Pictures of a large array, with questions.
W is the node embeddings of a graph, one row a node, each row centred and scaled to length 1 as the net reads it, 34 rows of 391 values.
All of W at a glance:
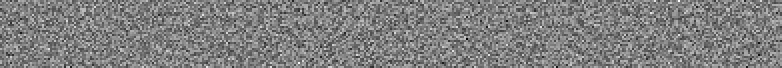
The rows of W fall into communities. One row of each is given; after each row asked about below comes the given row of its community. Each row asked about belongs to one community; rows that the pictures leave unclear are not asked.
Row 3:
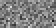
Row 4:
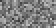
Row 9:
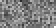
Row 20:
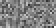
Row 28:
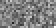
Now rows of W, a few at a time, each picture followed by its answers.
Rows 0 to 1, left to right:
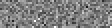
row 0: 3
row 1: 20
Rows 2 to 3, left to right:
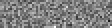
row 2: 4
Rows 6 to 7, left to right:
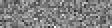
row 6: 20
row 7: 20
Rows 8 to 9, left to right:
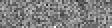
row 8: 28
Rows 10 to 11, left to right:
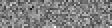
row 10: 4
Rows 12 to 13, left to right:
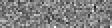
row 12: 4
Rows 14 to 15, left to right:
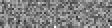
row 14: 20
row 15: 3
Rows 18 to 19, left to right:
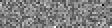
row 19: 9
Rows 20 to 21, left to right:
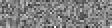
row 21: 4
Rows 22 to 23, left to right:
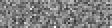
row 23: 28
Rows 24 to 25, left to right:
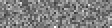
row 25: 20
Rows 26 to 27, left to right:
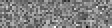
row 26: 9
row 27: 4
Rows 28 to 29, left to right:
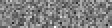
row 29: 3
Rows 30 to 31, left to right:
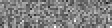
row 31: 9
